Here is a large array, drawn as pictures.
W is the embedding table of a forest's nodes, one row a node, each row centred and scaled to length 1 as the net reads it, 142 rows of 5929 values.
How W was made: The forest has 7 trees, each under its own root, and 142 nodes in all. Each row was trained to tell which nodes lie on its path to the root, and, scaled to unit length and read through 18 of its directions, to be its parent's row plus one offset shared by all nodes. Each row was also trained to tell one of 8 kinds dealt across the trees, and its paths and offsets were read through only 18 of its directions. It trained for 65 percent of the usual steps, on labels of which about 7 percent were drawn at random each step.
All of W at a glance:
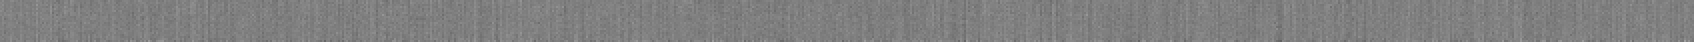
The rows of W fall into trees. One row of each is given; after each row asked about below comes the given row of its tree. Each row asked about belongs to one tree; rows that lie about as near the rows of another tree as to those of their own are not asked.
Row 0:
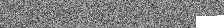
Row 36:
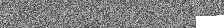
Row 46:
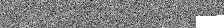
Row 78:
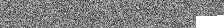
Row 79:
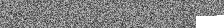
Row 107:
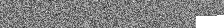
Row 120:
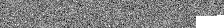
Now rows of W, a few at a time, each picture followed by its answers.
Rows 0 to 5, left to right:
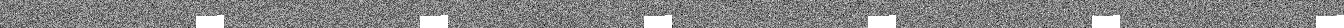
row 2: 36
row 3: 107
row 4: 0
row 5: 120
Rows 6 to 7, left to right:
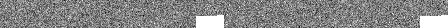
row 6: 120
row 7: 0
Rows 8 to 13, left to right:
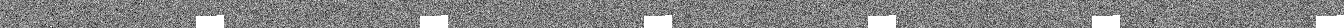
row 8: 46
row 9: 0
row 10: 0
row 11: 46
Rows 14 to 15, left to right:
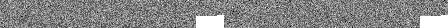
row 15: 78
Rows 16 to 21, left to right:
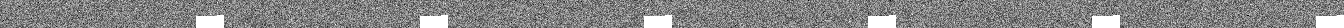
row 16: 120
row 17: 36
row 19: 107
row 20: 78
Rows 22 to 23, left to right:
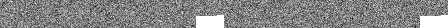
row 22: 36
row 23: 46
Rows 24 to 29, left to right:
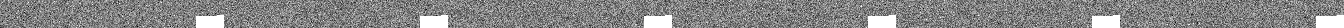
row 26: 107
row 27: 46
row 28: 78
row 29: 79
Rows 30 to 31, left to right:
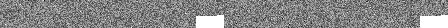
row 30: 107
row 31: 120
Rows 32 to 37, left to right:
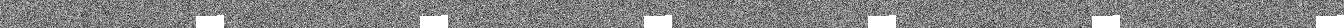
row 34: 36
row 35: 36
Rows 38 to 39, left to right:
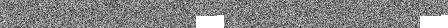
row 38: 0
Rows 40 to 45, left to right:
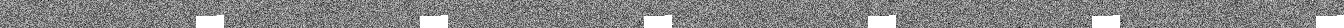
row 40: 79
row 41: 36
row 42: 46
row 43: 107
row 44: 79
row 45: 107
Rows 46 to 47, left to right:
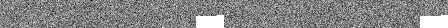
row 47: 79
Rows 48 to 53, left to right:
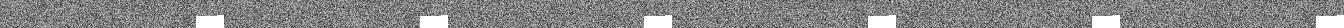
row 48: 120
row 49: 120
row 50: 107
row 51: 120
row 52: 79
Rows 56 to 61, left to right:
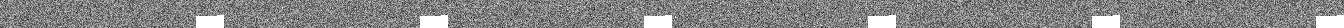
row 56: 36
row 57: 46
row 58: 78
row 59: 46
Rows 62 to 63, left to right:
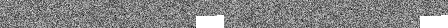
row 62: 79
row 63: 36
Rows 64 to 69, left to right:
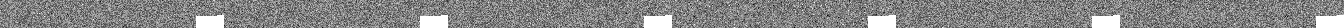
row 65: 78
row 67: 36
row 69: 36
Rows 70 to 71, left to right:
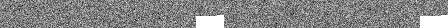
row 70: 46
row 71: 78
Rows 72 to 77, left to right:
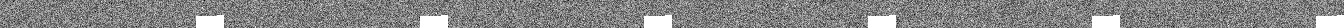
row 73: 78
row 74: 36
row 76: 107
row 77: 78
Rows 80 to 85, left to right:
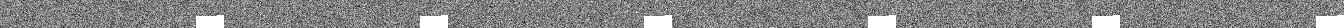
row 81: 120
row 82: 79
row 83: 79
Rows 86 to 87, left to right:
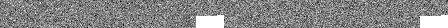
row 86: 120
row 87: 36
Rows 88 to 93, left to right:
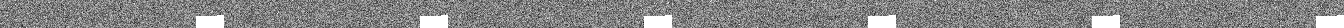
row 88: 78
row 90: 36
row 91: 46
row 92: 120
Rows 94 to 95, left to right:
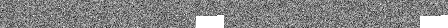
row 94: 78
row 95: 36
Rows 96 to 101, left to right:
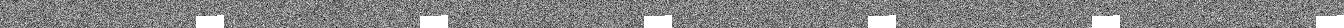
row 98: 79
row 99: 79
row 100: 0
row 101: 36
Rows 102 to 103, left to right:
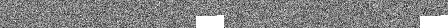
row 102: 79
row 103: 46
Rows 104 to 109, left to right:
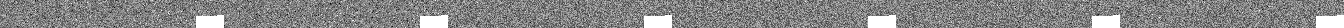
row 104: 0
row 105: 0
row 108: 46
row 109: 79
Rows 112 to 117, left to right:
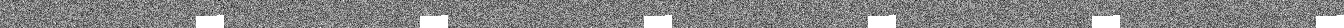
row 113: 0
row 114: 36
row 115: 46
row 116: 0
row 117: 46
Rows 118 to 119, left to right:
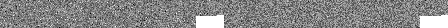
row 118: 36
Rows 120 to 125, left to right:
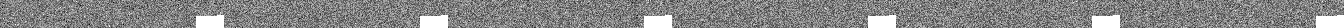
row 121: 78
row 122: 120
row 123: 120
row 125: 0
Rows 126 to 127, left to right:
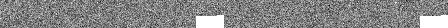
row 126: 36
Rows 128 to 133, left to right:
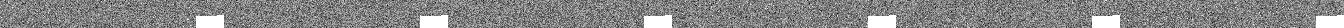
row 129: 120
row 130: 79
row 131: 78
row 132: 36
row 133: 78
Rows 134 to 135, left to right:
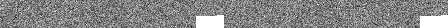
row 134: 79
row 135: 120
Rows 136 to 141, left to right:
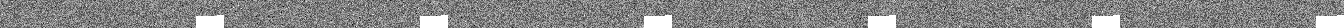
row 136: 46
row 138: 107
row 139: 120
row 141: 78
